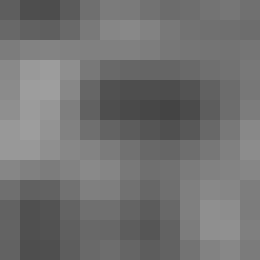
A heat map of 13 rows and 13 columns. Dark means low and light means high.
The top left is the roughest part. Neither half mirrors the other. The top right is the smoothest part. The ninth with the highest average is the middle left.
